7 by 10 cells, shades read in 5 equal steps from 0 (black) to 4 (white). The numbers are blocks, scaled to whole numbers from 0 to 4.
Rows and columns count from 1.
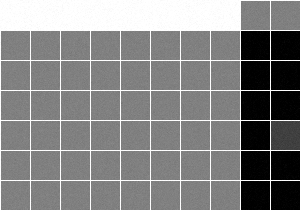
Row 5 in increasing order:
0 1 2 2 2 2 2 2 2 2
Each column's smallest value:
2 2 2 2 2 2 2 2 0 0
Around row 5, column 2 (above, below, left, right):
2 2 2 2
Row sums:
36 16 16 16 17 16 16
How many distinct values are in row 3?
2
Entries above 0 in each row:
10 8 8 8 9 8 8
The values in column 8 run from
2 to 4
